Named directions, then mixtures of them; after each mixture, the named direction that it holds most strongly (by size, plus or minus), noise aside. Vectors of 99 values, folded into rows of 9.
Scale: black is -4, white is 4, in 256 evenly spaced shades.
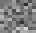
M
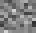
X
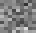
M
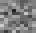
X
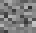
X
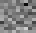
M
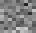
M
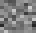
X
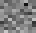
X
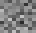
M
